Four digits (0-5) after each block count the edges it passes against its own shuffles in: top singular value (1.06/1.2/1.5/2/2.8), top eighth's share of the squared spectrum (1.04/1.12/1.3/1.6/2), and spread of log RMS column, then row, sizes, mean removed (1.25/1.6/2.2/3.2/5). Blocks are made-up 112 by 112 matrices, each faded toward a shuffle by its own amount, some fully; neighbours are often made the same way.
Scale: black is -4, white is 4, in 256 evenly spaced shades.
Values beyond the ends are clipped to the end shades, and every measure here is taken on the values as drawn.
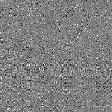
4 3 1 2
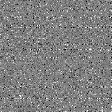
4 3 1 3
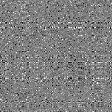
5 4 2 3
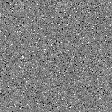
3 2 0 1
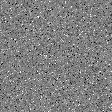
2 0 0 0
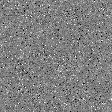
2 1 0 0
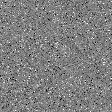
1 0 0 0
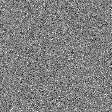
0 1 2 0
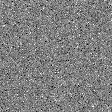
0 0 0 0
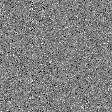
1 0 1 0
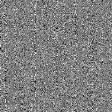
1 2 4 0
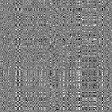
5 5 4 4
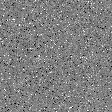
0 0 0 0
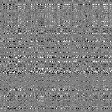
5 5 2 4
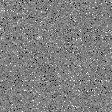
3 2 0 1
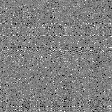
4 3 1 3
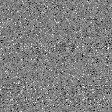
3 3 0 2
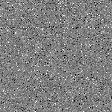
3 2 0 2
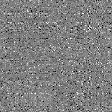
4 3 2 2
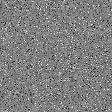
1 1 0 0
